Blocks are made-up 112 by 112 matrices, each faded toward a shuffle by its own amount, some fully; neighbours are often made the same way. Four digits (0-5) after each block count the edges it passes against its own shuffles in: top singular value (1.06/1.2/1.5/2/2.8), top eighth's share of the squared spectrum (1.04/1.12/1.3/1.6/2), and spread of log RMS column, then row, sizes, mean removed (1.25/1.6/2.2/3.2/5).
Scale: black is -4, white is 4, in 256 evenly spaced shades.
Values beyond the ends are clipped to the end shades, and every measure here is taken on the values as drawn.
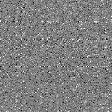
4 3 1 2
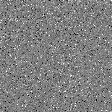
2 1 0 0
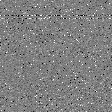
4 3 0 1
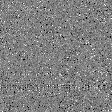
3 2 0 1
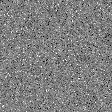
1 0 0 0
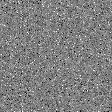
2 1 0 0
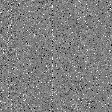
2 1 2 0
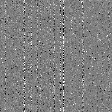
3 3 3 0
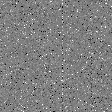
2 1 1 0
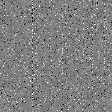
2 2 2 0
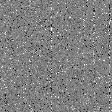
2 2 2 0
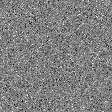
0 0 0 0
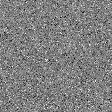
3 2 0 0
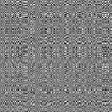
5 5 4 4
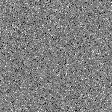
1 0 0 0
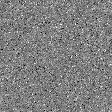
0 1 0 0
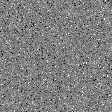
1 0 0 0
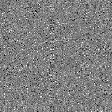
4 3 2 1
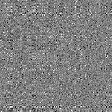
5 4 2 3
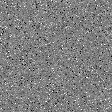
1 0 0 0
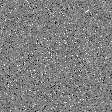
0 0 0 0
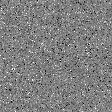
1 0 0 0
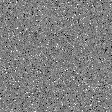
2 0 0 0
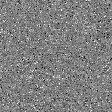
3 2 0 1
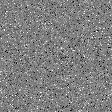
0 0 0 0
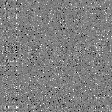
4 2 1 1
